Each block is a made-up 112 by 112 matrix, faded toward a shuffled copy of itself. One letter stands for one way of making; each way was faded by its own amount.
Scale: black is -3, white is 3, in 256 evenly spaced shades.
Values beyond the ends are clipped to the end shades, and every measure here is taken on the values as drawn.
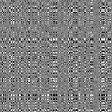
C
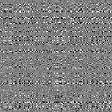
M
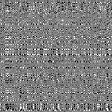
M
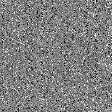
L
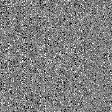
L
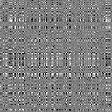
C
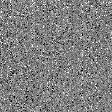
L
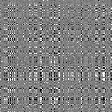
C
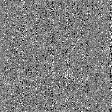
L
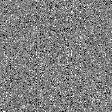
L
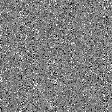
L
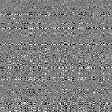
M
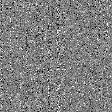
L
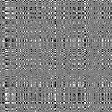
C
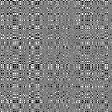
C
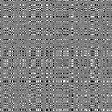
C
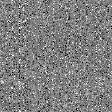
L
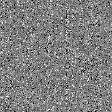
L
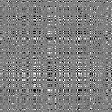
C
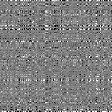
M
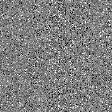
L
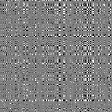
C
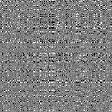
M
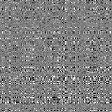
M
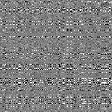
M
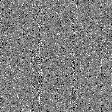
L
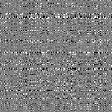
M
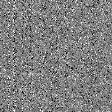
L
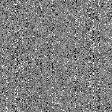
L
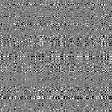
M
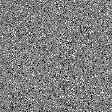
L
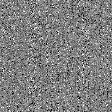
L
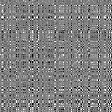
C
